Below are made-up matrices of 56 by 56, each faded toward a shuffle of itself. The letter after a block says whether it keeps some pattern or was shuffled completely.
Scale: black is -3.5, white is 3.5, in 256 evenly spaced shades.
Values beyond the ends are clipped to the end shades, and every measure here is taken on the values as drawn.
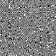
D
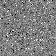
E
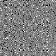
D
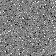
E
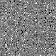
D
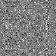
D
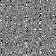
D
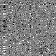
D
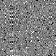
D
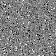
E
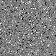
E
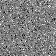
E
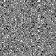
D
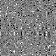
D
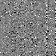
D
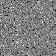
E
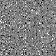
D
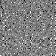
D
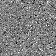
E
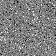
E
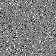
E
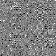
D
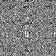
D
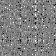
D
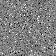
E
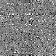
D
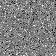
E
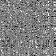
D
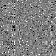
D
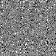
D
